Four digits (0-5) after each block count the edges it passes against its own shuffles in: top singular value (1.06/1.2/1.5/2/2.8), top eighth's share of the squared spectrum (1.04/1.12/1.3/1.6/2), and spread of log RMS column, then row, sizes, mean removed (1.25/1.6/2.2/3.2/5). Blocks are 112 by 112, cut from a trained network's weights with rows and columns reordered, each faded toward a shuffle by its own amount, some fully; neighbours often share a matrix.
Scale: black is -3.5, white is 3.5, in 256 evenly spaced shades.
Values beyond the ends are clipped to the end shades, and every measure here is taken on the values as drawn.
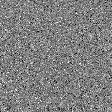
3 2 0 1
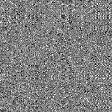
4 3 2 2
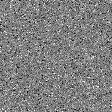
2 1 0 0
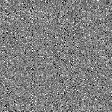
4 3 2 2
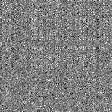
4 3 0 2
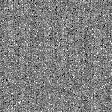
3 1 0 0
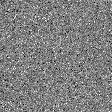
0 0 0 0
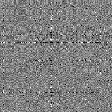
4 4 2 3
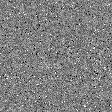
2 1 0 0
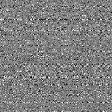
4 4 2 3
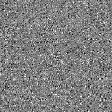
3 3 1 2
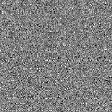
4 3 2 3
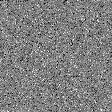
1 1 0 0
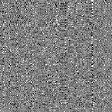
4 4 3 2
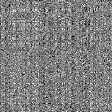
4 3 1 3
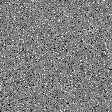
1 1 0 0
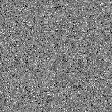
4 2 0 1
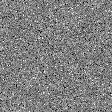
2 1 0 0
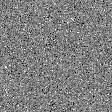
0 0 0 0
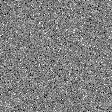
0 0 0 0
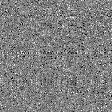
4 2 1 2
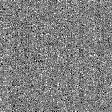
3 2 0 1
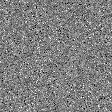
0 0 0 0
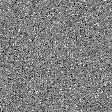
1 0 0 0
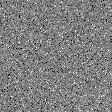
1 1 0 0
